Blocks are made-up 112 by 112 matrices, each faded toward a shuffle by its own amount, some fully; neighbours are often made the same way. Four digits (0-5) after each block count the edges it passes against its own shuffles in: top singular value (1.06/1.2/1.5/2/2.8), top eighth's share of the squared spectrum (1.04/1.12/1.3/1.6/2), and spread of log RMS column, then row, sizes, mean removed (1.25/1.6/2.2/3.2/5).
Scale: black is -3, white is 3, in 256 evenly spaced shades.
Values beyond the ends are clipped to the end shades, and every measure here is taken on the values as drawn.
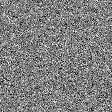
0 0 0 0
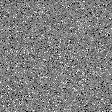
2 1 0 1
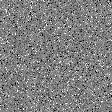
0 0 0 0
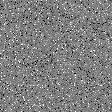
0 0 0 0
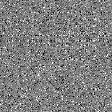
3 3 1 2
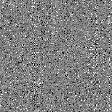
4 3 2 1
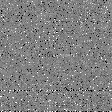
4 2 0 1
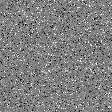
0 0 0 0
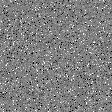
0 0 0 0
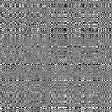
5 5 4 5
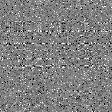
4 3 1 2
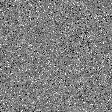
0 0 0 0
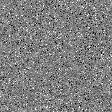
0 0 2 0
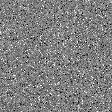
0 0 1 0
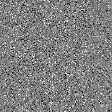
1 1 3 0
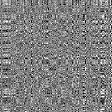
5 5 4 3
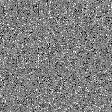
3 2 0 0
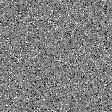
2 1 0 0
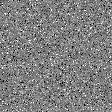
0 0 0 0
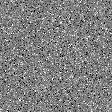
1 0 0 0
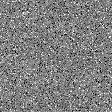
2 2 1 0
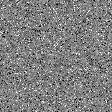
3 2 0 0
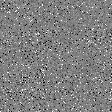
1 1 1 2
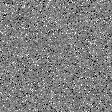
2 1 0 0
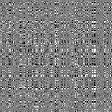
5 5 4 4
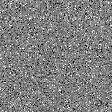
3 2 1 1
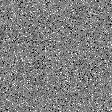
2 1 0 0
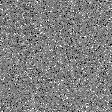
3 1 0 0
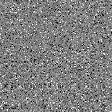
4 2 1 1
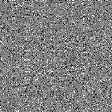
4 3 2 2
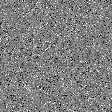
2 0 0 0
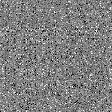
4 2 1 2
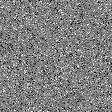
2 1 0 0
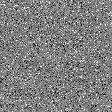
3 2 0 1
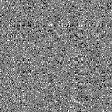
4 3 2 2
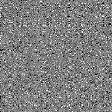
4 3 2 2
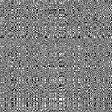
5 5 4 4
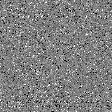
1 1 1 2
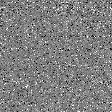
1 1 1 2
